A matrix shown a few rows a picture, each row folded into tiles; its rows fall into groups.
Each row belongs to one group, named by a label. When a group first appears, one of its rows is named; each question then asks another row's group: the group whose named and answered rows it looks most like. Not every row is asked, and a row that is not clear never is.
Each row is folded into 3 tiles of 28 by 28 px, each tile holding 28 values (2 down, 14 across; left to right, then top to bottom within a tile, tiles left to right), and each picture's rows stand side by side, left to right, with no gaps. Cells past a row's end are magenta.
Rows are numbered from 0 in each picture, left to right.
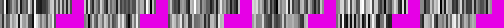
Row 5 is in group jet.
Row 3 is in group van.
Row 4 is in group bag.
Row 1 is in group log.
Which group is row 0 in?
log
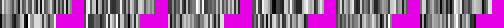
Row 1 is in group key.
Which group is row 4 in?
key
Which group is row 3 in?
bag
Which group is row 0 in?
van
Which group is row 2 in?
log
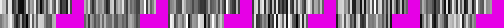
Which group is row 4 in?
van
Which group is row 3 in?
key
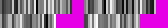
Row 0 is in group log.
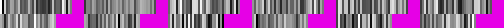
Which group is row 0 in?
log
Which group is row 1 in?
key
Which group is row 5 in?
key
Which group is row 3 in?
key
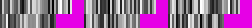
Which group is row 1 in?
van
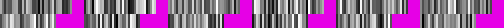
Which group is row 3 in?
van
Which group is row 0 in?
jet
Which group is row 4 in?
log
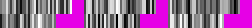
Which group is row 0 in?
van
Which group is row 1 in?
bag
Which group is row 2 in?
jet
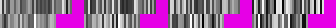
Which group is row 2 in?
key
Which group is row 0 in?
log
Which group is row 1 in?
log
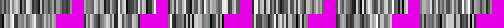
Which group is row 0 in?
jet
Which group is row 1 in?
bag
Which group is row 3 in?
key
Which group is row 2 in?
key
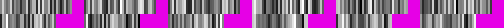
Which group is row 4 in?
van
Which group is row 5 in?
log
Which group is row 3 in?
van
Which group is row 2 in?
key
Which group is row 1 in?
key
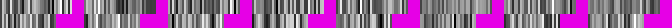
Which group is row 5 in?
key
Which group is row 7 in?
jet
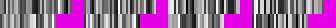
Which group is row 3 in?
key
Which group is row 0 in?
jet
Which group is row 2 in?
van
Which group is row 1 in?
bag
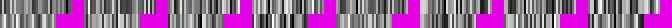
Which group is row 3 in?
bag
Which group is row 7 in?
bag
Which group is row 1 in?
log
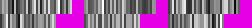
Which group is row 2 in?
key
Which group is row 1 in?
jet
